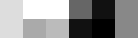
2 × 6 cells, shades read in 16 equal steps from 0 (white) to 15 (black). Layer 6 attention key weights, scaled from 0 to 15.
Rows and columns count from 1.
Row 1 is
2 0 0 9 14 7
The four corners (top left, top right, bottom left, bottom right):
2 7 2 7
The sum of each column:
4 5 4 23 29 14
